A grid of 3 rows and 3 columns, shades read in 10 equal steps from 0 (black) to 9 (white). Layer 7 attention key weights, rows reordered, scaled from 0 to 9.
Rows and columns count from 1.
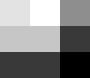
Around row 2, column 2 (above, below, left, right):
9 2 7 2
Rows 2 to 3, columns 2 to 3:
7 2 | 2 0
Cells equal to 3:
0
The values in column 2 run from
2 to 9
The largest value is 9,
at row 1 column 2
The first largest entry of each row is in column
2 1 1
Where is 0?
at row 3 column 3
